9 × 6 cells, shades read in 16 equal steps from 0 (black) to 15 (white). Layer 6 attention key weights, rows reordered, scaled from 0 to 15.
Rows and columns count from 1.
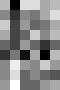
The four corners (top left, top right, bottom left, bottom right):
11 11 9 10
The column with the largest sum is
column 6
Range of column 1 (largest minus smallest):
9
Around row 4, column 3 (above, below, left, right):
9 9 4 12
